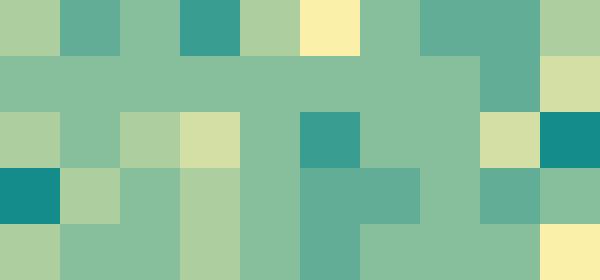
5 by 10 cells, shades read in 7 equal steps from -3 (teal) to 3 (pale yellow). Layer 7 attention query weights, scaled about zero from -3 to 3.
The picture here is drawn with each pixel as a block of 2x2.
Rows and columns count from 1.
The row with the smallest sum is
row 4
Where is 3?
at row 1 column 6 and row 5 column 10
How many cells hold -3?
2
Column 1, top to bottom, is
1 0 1 -3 1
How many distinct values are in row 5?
4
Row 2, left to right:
0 0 0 0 0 0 0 0 -1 2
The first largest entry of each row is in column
6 10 4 2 10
